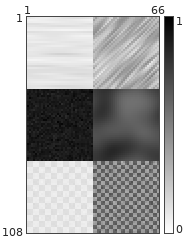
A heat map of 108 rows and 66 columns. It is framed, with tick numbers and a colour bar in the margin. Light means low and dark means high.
The table splits into 3 rows of 2 panels. Panel 1,1: very low, streaked across, faint in contrast. Panel 1,2: low, slanting up to the right. Panel 2,1: very high, fine-grained, faint in contrast. Panel 2,2: high, smooth. Panel 3,1: very low, checkered, faint in contrast. Panel 3,2: middling, checkered, strong in contrast.
